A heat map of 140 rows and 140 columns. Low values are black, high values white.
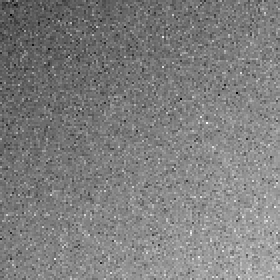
Fine speckle covers the field. No row or column stands out. The ninth with the highest average is the bottom right. Values rise toward the bottom right.
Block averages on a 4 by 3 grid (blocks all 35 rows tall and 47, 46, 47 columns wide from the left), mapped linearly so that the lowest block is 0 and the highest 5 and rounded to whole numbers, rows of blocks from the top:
012 | 123 | 234 | 345
